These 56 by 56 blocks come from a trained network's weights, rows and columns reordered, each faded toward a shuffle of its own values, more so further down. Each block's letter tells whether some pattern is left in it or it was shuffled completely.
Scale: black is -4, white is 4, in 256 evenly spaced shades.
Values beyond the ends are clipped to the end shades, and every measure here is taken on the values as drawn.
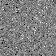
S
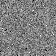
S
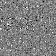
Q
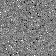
S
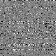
Q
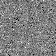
S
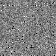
Q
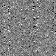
Q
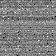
Q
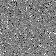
S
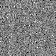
Q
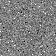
S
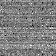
Q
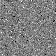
S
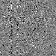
Q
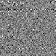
Q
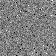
S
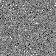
S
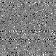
Q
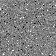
S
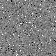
S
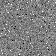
S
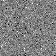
Q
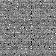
Q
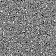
S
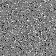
S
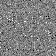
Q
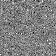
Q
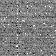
Q
